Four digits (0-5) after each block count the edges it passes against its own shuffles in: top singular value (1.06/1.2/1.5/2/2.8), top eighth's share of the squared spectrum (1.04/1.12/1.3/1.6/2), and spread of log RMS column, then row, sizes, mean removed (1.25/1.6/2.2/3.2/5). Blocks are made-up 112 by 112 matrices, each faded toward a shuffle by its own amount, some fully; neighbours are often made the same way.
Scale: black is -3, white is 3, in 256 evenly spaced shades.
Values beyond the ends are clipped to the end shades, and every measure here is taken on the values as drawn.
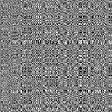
5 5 4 4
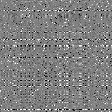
5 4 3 3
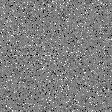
3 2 0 0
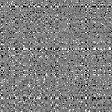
5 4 3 3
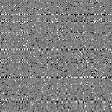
5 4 2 3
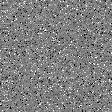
3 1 0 0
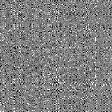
4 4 3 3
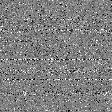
2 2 0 3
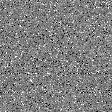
1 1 0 2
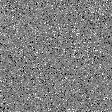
0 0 0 1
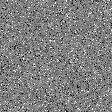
0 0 0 0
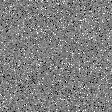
0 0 0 0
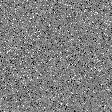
0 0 0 0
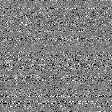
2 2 0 4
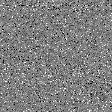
1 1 0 2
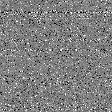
2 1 0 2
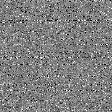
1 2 0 3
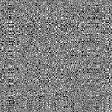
5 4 3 3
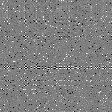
5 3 1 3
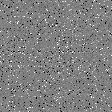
3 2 0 1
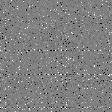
4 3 1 2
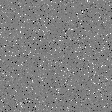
0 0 0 0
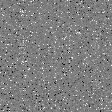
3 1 0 0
